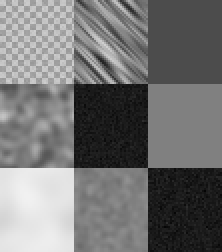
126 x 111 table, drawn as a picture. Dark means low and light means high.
It is made of 3 by 3 panels. Panel 1,1: high, checkered. Panel 1,2: middling, slanting down to the right, strong in contrast. Panel 1,3: low, flat. Panel 2,1: middling, blotchy. Panel 2,2: very low, fine-grained, faint in contrast. Panel 2,3: middling, flat. Panel 3,1: very high, smooth, faint in contrast. Panel 3,2: middling, blotchy, faint in contrast. Panel 3,3: very low, fine-grained, faint in contrast.
